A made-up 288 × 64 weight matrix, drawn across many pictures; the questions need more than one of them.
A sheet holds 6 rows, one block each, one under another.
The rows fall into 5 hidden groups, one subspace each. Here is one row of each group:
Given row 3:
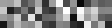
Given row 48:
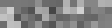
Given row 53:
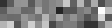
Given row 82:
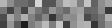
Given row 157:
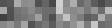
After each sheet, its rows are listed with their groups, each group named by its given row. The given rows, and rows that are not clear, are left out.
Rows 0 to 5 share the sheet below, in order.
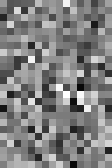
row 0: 82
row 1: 3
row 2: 53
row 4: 3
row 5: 157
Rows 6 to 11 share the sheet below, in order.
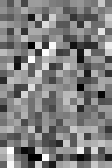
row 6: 3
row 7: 3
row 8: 53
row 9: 53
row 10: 3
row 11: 48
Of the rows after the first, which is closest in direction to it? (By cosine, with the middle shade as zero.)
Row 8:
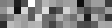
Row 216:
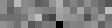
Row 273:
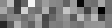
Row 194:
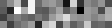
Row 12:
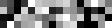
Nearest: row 12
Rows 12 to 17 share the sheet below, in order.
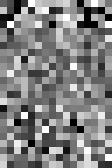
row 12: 53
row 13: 157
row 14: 48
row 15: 82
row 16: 48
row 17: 53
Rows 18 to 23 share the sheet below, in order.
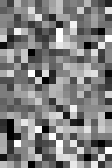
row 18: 157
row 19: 157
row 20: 3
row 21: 157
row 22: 48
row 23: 157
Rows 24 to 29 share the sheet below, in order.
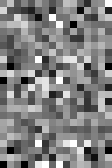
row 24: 157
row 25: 48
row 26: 82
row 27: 53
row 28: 48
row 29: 82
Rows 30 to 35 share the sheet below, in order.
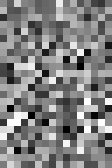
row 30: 157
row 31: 3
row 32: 48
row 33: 53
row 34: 53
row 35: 48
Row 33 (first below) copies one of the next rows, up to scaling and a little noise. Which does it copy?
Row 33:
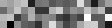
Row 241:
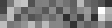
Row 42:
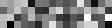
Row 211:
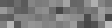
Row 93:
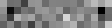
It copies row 42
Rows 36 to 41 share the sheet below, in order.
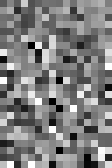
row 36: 48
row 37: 3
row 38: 82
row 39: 157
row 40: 157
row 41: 53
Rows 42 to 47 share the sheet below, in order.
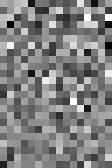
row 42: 53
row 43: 3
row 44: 3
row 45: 3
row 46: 157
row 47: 3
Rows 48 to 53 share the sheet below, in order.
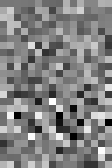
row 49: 3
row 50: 53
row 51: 157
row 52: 157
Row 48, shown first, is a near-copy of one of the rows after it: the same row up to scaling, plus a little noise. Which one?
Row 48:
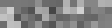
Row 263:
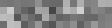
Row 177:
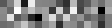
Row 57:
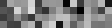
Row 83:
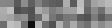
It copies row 263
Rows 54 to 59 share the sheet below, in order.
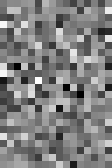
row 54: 82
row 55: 157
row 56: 82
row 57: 48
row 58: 82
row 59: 157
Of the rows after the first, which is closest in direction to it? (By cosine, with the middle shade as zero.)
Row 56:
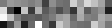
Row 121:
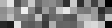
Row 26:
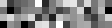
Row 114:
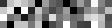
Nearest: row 26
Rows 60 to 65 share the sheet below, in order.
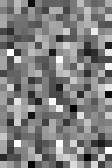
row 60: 53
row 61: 53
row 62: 157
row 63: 157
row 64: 53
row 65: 157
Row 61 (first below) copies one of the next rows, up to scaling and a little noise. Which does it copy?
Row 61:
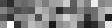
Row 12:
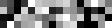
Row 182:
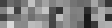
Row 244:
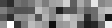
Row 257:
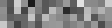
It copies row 244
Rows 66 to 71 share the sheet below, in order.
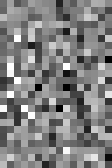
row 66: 157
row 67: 48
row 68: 53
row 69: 82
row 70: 53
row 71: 3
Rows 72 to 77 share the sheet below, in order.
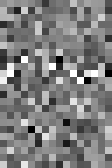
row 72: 82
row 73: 82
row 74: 3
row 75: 3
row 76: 3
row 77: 82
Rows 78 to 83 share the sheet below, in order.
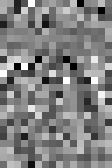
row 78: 53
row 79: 82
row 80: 82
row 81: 53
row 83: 48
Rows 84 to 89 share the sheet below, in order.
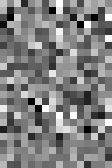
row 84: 3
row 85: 157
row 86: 157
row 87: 3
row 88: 157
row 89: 3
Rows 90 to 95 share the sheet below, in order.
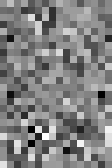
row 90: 3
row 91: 82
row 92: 48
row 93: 53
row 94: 3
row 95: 53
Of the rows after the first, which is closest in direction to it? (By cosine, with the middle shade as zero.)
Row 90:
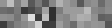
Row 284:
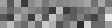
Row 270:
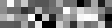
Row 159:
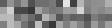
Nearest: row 270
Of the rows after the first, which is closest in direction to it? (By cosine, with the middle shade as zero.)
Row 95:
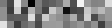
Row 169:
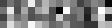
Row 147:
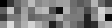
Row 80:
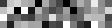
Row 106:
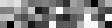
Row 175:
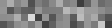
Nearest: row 106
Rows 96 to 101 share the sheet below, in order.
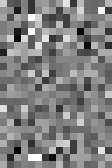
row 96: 48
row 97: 53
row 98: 3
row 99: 82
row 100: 48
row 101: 48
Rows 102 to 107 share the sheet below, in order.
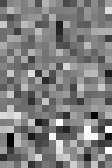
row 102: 82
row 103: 157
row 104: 3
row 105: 48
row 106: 53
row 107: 157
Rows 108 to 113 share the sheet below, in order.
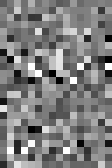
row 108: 48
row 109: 82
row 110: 157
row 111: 82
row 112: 48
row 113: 53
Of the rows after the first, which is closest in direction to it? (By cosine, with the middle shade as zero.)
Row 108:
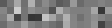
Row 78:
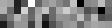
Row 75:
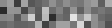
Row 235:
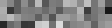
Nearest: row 78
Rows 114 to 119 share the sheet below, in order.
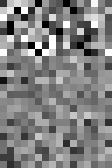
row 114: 82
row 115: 3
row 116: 82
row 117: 157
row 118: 82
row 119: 48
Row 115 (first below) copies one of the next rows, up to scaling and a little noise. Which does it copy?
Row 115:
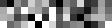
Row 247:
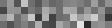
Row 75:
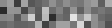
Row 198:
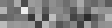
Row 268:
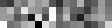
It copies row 268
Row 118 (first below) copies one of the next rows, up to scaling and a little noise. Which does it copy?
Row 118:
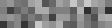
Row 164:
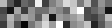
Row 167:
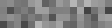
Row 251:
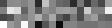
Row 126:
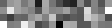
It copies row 167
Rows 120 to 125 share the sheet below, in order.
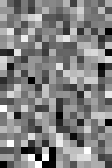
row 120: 48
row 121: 53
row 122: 53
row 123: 82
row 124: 157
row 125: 3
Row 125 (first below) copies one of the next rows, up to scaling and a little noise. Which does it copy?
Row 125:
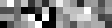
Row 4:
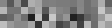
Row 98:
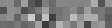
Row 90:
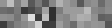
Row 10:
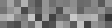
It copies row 90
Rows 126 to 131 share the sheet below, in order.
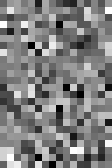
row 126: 82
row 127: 3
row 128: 3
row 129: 48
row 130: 157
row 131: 48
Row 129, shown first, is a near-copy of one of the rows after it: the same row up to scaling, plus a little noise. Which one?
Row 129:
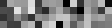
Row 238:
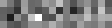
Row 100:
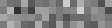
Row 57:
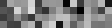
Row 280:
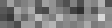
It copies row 57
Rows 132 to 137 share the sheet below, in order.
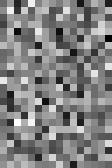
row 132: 53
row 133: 157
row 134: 82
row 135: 48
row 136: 48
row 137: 157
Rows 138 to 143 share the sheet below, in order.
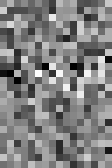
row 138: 157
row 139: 53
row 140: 48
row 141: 48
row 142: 157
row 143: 157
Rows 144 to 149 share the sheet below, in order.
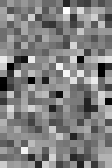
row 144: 3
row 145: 3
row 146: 53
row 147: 53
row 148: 157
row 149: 3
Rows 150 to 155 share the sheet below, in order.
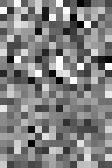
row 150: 3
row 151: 82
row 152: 157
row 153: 82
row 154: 3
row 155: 53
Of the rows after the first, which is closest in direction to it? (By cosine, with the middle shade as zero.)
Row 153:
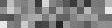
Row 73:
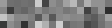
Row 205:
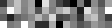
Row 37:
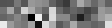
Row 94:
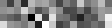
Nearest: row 205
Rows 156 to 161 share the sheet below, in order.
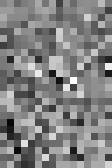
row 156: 157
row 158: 157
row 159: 48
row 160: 48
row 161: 48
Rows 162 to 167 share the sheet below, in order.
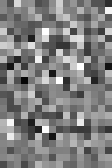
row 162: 157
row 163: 48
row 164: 82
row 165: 48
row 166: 48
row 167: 82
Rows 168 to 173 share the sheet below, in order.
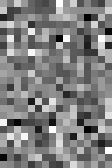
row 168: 157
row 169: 53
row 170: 48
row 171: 3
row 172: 157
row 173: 157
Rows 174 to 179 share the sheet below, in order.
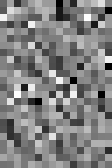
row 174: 157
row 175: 3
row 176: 157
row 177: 48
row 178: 48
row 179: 157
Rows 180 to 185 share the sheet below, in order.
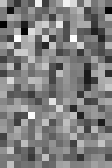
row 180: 82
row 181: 48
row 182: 53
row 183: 157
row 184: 53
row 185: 48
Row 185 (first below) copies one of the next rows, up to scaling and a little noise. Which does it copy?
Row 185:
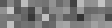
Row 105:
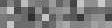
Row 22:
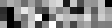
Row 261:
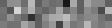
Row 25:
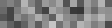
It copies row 105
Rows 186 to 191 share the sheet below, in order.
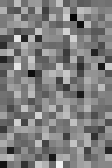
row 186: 3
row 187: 82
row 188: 48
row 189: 48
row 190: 82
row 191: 82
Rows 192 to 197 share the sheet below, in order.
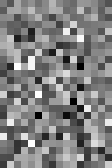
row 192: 157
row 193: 48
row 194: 48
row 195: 3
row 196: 82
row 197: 53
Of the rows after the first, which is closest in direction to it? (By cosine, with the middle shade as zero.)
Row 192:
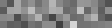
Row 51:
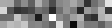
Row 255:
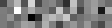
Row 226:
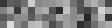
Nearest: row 255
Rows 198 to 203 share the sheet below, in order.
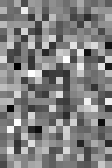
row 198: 3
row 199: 3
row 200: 48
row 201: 53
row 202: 48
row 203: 53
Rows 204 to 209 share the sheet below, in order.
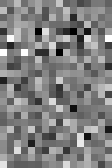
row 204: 3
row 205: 82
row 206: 82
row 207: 157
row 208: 3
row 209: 53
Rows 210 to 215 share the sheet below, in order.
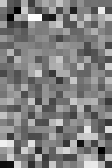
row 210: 48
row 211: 53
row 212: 157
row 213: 3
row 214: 53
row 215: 53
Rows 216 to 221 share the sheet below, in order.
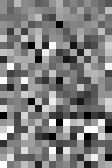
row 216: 157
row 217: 3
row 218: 82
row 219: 3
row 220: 3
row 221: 3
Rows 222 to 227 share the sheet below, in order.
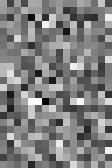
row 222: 3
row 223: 48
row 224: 48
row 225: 48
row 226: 53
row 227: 157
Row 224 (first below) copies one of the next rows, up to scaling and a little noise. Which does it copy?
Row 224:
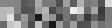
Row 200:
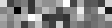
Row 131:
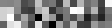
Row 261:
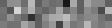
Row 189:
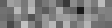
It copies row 131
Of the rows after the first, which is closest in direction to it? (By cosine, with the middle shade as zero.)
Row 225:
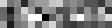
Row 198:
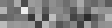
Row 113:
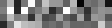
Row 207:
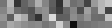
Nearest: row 198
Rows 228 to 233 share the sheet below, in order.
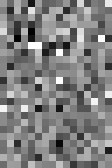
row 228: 53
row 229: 48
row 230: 82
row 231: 82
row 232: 3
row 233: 157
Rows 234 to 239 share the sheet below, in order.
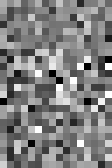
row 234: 3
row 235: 82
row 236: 157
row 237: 157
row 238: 48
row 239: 53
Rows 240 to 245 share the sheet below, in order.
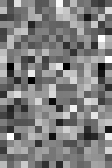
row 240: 157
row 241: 53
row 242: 53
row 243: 157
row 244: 53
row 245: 82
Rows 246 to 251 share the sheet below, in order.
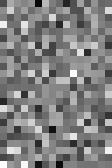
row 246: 82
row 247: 3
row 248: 3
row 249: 82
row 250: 157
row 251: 82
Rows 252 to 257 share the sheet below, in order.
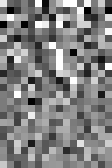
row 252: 82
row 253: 157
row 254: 157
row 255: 48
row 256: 53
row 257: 53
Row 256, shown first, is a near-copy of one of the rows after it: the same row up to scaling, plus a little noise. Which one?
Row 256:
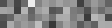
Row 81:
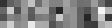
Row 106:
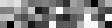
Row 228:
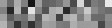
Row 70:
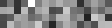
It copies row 70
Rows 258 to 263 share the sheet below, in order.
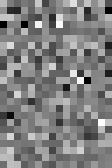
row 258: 82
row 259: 3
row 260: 3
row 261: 48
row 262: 53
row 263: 48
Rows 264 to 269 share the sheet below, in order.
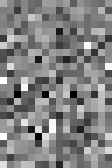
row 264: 48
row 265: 157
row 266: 82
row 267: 48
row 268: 3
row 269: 82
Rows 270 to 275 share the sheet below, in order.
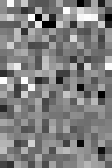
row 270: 3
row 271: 48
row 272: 82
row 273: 53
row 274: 3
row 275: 53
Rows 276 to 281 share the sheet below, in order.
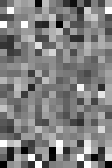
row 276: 82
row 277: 48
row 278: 3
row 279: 53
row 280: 48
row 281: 3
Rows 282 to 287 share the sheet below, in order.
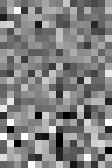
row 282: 82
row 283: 157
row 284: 3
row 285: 3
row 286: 82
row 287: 157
